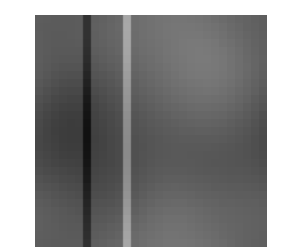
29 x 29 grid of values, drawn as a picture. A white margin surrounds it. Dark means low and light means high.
Ninth with the lowest average: middle left. Odd lines: columns 7 and 12. Histogram: heavy tails on both sides.
